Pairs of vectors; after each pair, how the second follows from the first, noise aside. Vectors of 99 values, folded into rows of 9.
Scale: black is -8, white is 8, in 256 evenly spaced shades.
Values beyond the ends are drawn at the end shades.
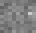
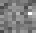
scaled up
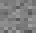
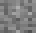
sign-scrambled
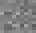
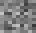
scaled up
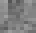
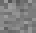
sign-scrambled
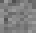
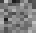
scaled up
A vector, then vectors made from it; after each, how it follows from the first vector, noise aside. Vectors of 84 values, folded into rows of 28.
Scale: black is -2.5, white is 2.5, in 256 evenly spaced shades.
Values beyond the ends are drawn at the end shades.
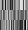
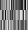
wrapped around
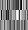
wrapped around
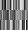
sign-scrambled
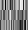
copied
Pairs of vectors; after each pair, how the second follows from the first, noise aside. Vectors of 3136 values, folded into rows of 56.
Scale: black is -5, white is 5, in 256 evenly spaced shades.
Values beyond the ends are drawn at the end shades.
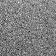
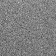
shrunk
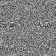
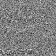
wrapped around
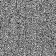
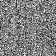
scaled up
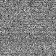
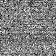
scaled up
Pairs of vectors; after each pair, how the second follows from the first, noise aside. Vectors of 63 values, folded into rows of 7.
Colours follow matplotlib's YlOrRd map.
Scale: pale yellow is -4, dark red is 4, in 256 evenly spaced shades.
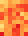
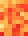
copied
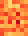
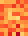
wrapped around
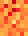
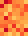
wrapped around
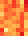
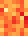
wrapped around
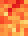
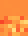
partly zeroed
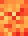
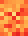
copied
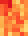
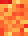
sign-scrambled
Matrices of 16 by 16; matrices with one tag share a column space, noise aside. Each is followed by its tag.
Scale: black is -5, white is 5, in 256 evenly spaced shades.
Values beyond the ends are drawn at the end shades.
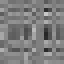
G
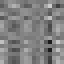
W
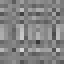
G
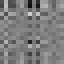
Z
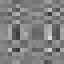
G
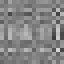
G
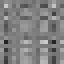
W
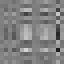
G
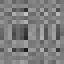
G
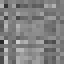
W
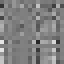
W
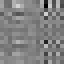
Z
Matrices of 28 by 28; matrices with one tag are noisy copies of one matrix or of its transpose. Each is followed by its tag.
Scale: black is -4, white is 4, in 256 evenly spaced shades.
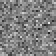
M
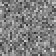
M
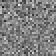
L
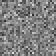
L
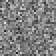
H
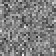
M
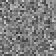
H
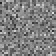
L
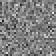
L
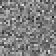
H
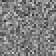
L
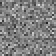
L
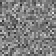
L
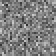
M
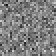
M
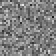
H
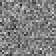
L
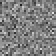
L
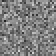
L
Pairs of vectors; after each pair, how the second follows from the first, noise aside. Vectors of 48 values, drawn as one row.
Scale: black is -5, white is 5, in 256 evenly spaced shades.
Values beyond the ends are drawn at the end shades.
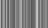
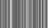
reversed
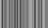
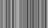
reversed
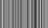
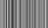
reversed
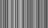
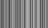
reversed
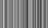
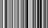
scaled up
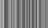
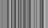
reversed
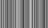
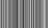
sign-scrambled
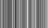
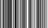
scaled up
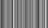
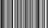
scaled up
